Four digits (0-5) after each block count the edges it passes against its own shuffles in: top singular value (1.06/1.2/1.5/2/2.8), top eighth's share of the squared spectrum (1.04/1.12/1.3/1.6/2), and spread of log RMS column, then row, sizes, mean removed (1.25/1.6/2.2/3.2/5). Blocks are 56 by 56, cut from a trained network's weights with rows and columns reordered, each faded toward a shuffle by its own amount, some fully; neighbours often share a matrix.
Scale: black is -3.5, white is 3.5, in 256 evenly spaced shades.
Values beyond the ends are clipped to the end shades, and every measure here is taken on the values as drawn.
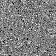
0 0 0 0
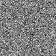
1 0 0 0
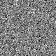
0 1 0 0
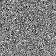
0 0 0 0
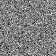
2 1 0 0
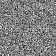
0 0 0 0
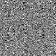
3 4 2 1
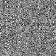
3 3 2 1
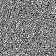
0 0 0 0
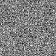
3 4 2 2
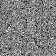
1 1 0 0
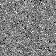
0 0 0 0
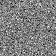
0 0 0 0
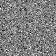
0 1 0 0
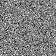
0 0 0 0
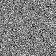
1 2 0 0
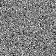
0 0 1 0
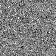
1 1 0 0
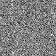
2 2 1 1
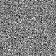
2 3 1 1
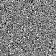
2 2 0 0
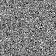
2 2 0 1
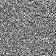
2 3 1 2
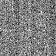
2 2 0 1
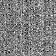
3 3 0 2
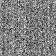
2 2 0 1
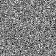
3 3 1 1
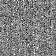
1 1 0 0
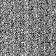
2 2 0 1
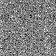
0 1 0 1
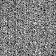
2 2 0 1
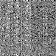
3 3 0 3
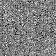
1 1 0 0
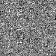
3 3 1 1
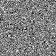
2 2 0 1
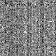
3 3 0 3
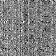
3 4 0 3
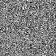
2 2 0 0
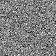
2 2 0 0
